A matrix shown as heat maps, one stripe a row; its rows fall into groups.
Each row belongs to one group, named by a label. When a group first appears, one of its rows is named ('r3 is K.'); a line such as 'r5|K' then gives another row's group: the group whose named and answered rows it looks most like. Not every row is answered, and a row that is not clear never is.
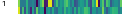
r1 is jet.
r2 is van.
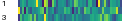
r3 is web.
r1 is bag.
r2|van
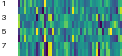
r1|web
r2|web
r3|jet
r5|bag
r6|web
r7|jet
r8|jet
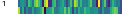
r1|bag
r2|van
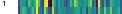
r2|bag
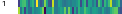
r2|van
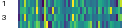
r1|web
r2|bag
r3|web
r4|bag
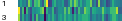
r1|bag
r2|van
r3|van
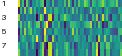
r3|jet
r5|web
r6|bag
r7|jet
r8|jet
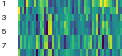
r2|van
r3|jet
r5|jet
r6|bag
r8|jet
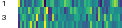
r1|van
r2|bag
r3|bag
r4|web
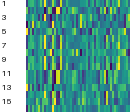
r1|bag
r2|jet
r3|web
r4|web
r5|van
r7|bag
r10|bag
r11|jet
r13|van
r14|bag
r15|bag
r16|web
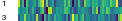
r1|van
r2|jet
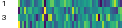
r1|van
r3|jet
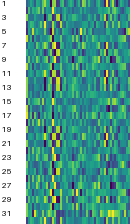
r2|web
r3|jet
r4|bag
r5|web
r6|van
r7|bag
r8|jet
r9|bag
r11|bag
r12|jet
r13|jet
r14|van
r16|van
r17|van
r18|web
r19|jet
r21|jet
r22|web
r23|bag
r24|van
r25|jet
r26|web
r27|bag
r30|van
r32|bag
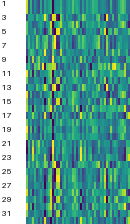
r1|van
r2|van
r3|bag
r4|van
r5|jet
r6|bag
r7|bag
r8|bag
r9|web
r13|bag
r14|van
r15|jet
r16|van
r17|web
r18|van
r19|van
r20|van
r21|web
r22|web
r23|web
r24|bag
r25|jet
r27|jet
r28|van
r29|jet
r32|web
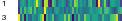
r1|bag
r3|van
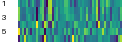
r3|jet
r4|bag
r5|van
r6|web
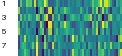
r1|web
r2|jet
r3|bag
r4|jet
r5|jet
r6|web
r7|bag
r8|web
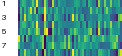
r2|web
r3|web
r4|bag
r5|bag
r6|van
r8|web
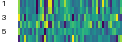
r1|jet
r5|van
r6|web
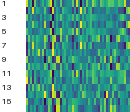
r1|van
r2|web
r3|van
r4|web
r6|bag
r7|web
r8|web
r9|jet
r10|bag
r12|van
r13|web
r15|jet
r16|jet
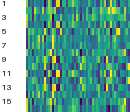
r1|jet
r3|van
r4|jet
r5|bag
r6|web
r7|web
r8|van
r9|bag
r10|web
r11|jet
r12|web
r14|web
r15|van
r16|van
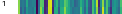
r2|jet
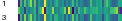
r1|web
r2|van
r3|web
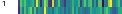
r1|bag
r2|web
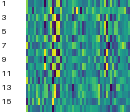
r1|jet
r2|van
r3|bag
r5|jet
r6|bag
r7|van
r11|jet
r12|van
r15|web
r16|van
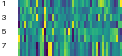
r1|web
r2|web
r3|bag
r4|web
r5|van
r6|van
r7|jet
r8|jet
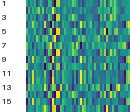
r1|jet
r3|jet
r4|web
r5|jet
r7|van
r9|web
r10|jet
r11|web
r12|web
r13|bag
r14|jet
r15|web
